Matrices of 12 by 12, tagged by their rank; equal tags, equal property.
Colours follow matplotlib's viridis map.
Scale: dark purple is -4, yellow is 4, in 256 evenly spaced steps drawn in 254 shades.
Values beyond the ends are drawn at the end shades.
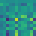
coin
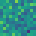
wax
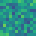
wax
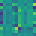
coin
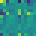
coin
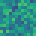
wax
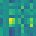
coin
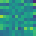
coin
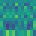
coin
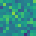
wax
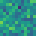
wax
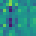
coin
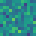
wax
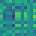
coin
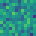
wax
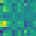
coin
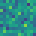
wax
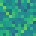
wax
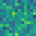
wax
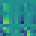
coin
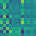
coin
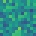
wax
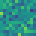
wax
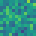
wax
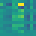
coin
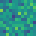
wax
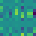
coin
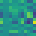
coin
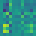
coin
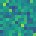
wax
